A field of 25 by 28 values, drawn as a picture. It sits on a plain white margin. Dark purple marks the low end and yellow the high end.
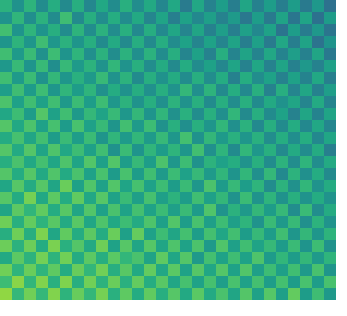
Grain: checkered. Average level on the scale: 60%. Odd rows or columns: none. Ninth with the highest average: bottom left. Ninth with the lowest average: top right. Slope: up to the bottom left.
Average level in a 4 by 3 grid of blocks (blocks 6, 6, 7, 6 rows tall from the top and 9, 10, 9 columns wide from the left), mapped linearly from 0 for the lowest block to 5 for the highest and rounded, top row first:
210 | 321 | 432 | 543
